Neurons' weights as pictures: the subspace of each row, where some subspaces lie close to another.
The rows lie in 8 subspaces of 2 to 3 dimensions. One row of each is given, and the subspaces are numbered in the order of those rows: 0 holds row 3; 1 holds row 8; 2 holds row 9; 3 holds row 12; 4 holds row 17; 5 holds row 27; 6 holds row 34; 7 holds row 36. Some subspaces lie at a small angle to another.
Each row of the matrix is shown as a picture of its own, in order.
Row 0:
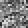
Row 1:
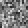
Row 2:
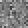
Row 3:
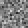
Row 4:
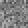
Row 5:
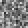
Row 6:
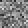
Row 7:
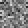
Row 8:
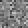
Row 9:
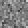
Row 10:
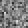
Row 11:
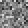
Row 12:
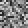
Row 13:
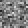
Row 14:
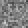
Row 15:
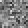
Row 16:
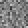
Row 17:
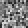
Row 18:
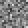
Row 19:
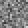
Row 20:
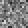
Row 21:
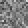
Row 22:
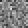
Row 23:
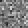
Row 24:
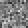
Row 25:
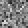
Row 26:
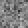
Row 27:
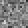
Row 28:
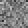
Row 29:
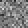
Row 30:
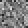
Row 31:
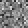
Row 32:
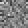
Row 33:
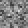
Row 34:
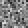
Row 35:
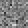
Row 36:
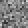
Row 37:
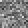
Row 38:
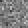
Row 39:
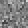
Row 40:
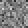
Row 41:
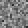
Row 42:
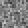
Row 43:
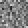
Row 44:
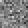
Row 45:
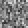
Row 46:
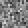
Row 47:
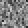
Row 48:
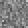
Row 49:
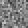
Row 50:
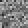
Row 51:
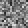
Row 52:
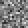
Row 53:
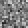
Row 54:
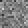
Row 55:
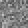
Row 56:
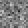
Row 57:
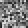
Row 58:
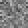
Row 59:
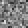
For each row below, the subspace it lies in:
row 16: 0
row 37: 4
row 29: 4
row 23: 0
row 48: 2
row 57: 4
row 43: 0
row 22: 1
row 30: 2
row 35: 5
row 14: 5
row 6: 4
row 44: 0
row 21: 7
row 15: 1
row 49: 6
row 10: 5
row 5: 5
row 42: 6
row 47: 2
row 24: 4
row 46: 6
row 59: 5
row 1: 6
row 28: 7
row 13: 3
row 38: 0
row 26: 3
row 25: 7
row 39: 7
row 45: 4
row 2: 1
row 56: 3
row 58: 3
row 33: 3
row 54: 2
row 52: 0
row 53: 2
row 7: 3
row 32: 3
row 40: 2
